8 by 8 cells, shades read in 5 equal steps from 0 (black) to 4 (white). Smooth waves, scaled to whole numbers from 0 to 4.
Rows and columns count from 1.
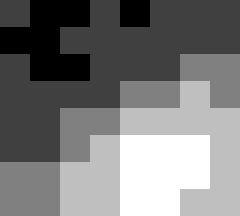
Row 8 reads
2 2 3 3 4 4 3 3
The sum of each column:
9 7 12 15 19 20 21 18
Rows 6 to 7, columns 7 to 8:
4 3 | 4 3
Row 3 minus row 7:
-1 -2 -3 -2 -3 -3 -2 -1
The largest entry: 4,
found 8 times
